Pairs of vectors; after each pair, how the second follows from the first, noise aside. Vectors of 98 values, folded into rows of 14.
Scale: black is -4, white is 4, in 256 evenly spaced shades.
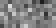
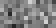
reversed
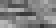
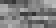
reversed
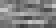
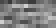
reversed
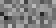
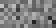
wrapped around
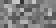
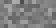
shrunk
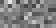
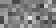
wrapped around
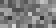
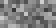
reversed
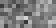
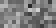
reversed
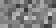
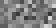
negated
